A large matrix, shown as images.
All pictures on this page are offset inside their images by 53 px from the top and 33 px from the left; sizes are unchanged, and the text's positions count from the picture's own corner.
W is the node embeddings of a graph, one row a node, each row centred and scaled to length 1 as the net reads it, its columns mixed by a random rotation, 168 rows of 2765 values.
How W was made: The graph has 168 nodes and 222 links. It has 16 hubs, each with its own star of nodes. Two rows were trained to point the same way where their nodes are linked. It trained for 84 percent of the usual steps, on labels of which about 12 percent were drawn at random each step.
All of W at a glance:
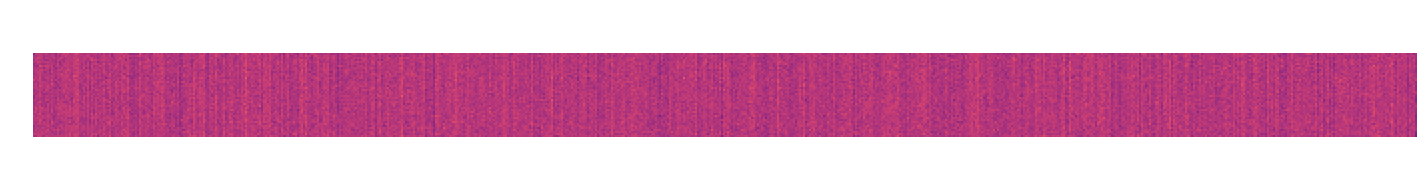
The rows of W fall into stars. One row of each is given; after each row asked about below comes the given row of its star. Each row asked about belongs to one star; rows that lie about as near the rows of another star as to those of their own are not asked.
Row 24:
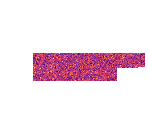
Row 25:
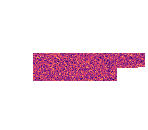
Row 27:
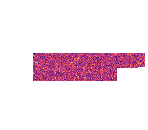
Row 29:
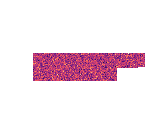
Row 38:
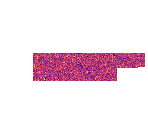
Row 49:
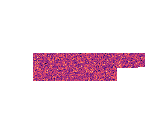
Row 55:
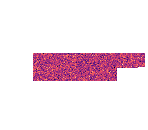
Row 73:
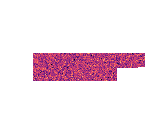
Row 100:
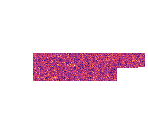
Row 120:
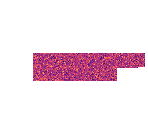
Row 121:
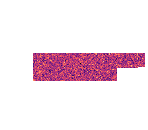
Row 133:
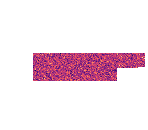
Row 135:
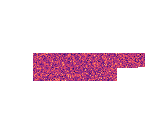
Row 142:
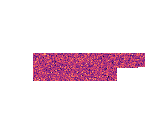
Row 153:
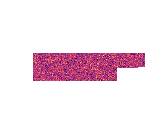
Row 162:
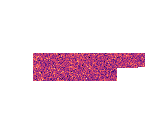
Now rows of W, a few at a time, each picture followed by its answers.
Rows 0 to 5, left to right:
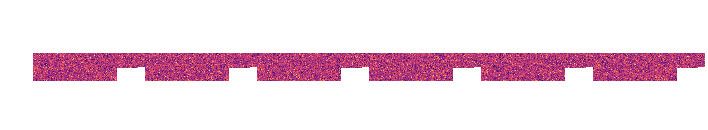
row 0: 49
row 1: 121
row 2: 162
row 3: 162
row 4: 142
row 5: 73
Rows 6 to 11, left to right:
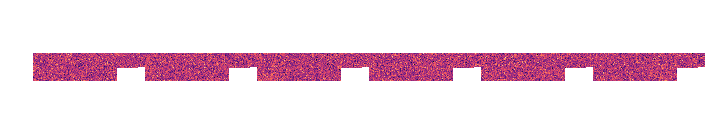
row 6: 100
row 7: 38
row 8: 120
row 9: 25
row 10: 153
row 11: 73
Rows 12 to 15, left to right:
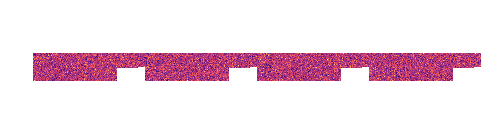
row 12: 162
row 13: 24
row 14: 135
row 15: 142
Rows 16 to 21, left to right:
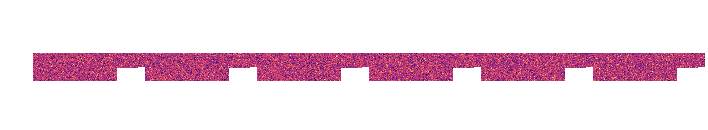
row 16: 120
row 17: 29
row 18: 24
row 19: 49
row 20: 73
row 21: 100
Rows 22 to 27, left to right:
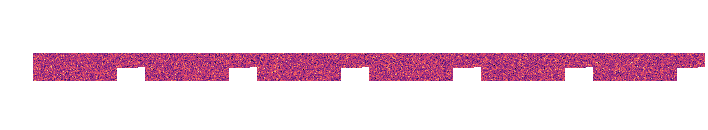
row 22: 162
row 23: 162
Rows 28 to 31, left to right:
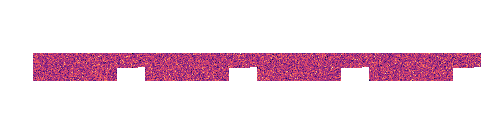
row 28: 73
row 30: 142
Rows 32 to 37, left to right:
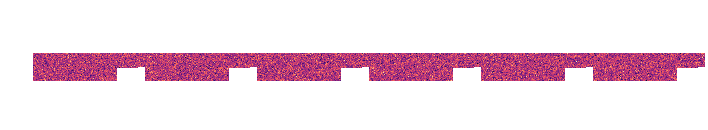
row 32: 133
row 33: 38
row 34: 162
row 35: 49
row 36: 135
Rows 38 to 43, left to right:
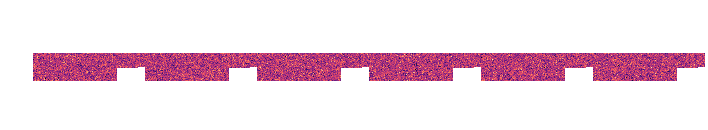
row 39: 73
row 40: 27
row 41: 38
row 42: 162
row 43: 27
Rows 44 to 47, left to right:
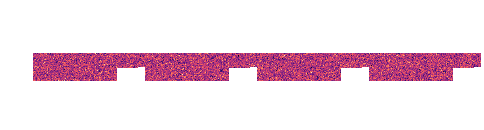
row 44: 121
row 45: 25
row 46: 38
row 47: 27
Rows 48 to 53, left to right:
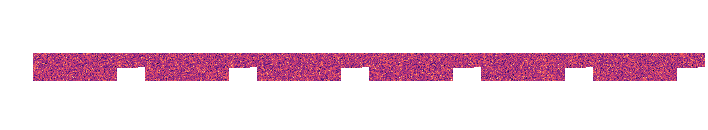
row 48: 49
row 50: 153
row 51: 135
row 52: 73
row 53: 55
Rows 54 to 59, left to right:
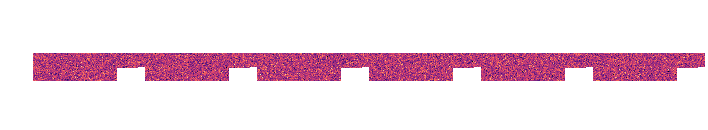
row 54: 162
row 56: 142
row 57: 49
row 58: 142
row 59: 27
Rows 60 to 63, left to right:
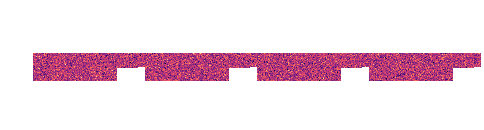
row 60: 29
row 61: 135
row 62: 121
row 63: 25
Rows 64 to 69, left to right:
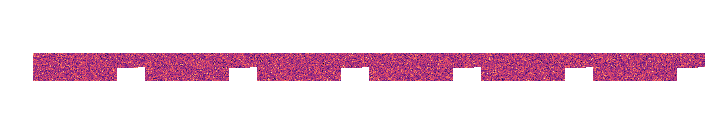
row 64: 25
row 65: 29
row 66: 133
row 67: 27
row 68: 24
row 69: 100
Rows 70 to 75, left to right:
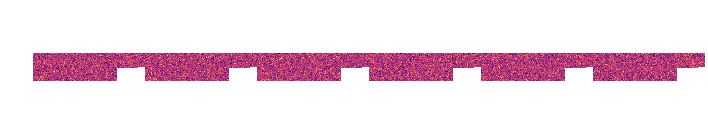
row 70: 73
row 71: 142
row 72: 153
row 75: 29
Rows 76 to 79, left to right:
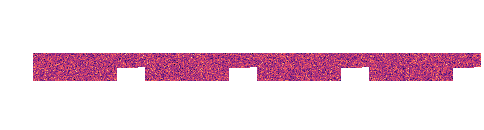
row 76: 100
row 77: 153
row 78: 25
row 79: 73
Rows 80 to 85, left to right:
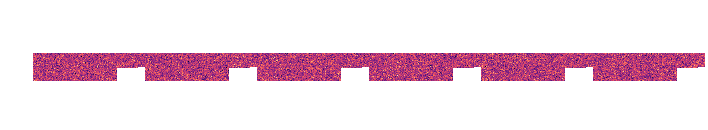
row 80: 162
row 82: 153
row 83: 29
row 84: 38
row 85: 27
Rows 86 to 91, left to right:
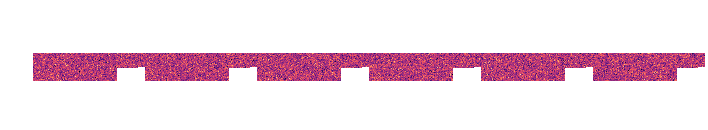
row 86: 29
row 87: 49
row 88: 153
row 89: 120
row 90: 100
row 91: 73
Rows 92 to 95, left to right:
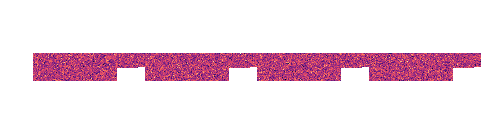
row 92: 120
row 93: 29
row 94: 38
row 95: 153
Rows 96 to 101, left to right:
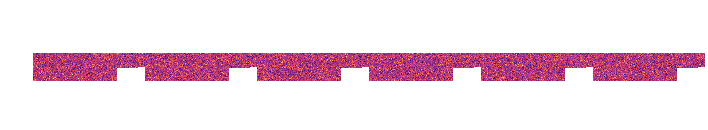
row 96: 100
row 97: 120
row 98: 120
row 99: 135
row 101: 100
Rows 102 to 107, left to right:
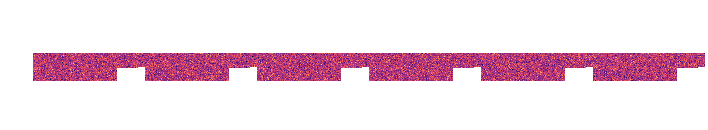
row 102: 162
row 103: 121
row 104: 100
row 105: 100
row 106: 55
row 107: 27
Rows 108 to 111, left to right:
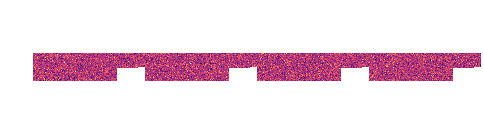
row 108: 38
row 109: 121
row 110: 135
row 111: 120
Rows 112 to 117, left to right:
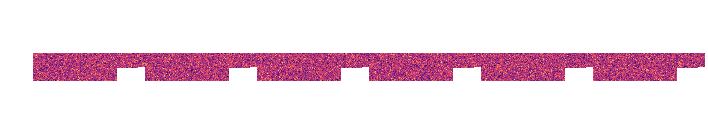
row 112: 73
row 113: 29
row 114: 120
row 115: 38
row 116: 25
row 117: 49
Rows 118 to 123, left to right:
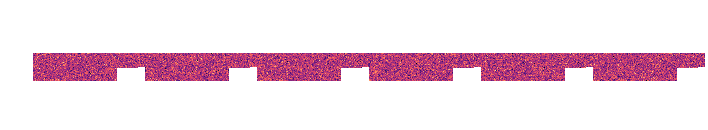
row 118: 135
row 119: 38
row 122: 49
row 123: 100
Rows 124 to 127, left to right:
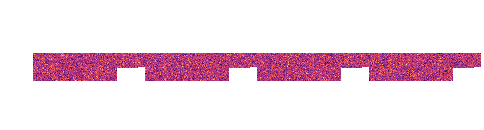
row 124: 24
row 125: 24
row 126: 73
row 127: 27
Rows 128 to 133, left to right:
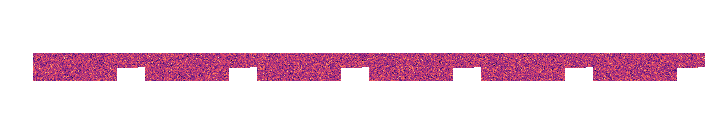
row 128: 24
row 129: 27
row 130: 162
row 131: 120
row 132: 49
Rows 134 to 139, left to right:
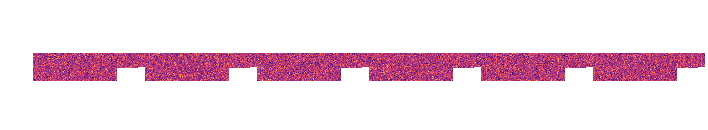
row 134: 153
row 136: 55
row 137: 24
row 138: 133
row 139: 55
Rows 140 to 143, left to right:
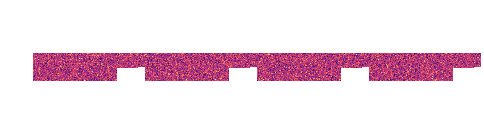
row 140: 142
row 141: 29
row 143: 24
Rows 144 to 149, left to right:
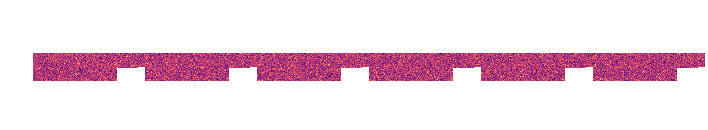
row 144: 73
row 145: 29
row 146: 38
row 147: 121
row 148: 121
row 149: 120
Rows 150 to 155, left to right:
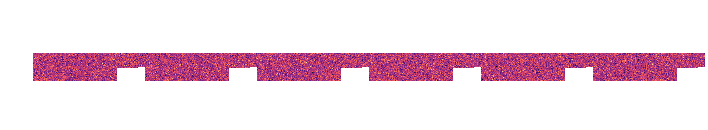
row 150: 120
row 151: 27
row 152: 25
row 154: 38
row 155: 100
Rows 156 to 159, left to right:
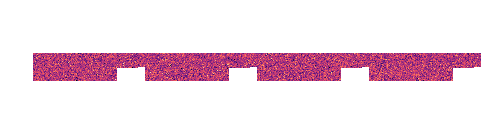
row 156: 142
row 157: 27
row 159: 49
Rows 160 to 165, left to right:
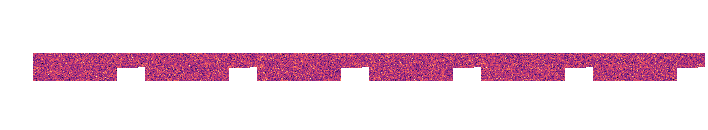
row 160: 24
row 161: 162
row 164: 29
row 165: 25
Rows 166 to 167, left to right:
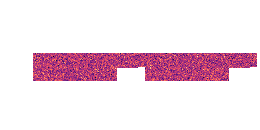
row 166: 120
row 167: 153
